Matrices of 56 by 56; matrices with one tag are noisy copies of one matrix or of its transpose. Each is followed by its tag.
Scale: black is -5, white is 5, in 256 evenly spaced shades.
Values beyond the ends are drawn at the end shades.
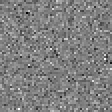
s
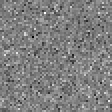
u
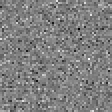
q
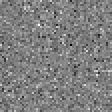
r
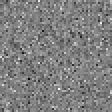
q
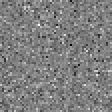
r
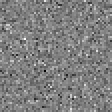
r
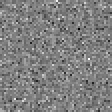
q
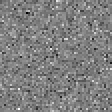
s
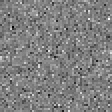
s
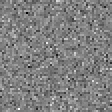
s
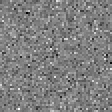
s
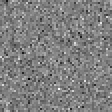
q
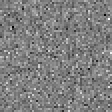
s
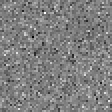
u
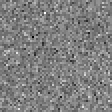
u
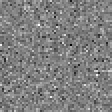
r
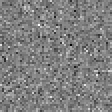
r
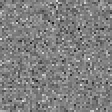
q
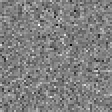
r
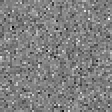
s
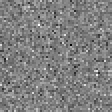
r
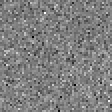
u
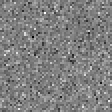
u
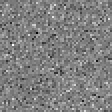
u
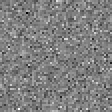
s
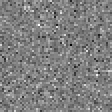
r
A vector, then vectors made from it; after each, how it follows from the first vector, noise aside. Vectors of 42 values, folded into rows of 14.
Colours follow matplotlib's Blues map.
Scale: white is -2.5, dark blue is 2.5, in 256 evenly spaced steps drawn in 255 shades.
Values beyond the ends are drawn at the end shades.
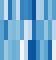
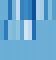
partly zeroed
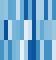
copied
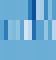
partly zeroed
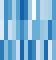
reversed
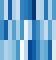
copied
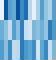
reversed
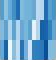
wrapped around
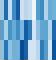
negated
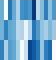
copied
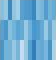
shrunk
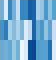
copied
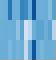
partly zeroed
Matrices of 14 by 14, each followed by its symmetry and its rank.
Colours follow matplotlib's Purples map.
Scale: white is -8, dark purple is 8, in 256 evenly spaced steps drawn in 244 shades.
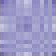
symmetric, rank one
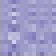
neither, rank two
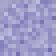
symmetric, full rank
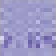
neither, rank two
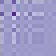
symmetric, rank one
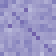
symmetric, full rank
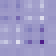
symmetric, rank one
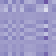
neither, rank one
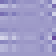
neither, rank one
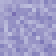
symmetric, full rank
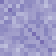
symmetric, full rank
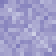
symmetric, full rank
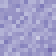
symmetric, full rank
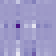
neither, rank one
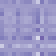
neither, rank two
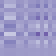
neither, rank one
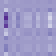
neither, rank one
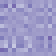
neither, rank two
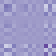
symmetric, rank one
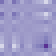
symmetric, rank one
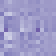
neither, rank two
